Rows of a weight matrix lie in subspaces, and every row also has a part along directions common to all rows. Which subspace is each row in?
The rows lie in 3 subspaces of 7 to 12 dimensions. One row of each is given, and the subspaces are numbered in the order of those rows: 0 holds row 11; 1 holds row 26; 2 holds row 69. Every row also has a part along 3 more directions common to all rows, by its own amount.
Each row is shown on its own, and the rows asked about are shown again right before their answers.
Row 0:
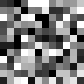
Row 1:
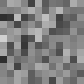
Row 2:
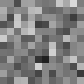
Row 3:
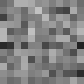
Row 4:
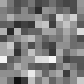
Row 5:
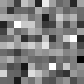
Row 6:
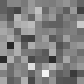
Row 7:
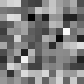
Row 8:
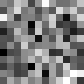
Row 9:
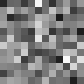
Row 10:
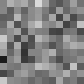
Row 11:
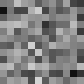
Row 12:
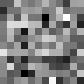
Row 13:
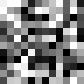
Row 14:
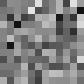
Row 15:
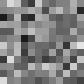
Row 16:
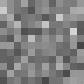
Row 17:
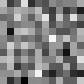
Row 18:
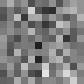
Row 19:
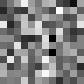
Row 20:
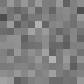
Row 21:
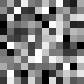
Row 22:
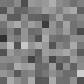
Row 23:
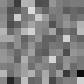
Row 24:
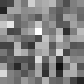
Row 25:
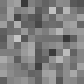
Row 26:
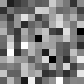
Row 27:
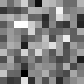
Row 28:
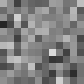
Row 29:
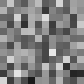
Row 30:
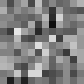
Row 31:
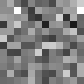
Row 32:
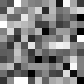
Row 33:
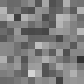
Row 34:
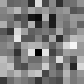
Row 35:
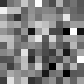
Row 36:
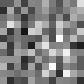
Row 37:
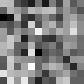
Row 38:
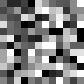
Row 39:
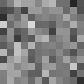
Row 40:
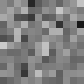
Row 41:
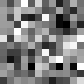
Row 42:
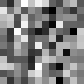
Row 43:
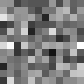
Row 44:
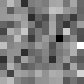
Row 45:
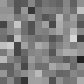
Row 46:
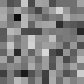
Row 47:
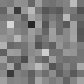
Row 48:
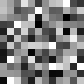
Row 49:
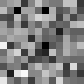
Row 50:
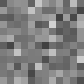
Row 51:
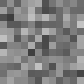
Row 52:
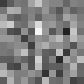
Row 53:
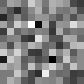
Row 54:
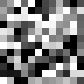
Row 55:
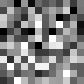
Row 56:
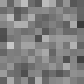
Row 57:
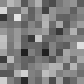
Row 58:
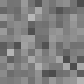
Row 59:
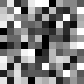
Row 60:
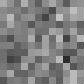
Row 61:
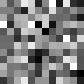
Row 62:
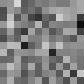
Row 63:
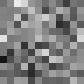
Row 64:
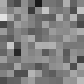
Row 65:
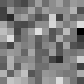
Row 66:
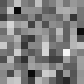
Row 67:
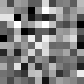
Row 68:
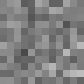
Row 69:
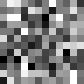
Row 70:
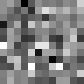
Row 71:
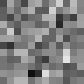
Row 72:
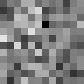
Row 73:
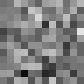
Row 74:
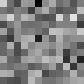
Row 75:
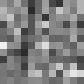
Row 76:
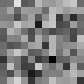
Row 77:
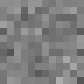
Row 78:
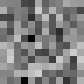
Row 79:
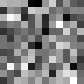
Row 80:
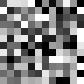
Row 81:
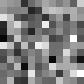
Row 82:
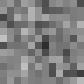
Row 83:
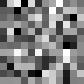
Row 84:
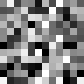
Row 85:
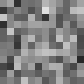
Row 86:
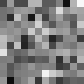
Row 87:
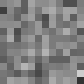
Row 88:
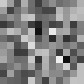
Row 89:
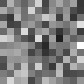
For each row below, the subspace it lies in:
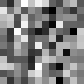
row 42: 1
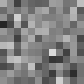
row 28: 1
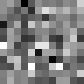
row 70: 1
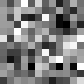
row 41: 1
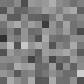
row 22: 1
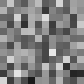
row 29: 1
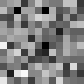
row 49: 0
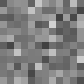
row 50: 0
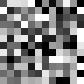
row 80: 1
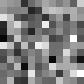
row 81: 0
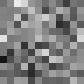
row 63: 1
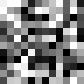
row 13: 2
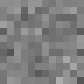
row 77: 0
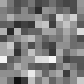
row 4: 0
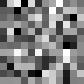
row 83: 1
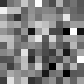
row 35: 2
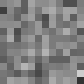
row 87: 1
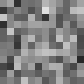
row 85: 1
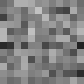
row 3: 2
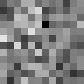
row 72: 0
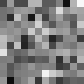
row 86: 0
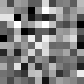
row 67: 2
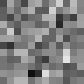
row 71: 1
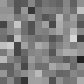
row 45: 0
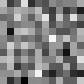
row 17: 1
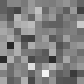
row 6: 0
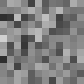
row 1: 1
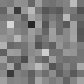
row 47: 0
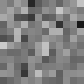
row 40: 1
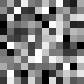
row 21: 0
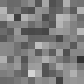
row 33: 1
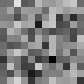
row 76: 0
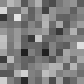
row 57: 1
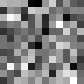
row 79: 2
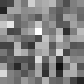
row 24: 2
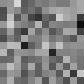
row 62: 0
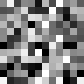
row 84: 1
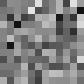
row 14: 0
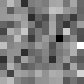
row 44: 2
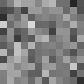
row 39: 0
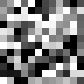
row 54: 1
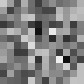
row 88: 2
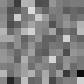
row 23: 0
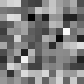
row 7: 2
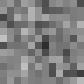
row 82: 2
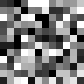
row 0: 1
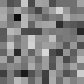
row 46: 2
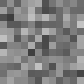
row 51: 2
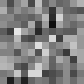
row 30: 1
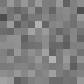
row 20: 0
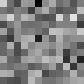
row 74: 2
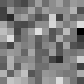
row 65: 1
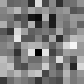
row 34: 1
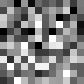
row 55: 2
